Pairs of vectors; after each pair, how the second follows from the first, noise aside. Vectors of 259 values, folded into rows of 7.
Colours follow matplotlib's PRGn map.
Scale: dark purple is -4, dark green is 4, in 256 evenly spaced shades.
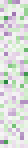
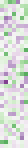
sign-scrambled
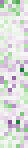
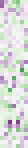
sign-scrambled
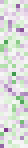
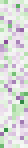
sign-scrambled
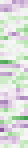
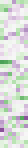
sign-scrambled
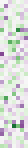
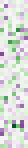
copied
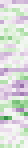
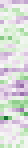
copied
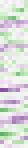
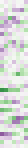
sign-scrambled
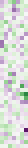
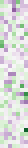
sign-scrambled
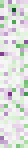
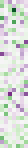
sign-scrambled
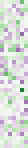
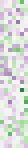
sign-scrambled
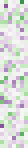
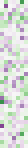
copied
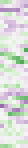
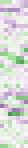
copied
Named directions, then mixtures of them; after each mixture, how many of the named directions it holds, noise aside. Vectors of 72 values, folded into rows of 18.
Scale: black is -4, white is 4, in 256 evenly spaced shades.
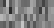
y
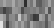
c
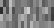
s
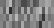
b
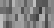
three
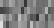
two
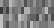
two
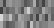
three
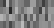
one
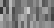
one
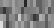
one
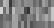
one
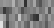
one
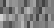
three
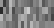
one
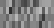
one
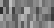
one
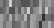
two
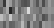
three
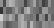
three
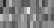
three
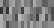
three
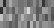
two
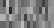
one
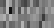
two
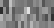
one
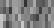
two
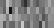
three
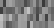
three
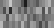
two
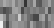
one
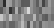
three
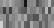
two
